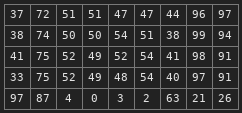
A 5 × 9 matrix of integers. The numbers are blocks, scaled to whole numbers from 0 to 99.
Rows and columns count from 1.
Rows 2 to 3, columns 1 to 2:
38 74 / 41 75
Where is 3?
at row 5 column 5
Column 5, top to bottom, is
47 54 52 48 3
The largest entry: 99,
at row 2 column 8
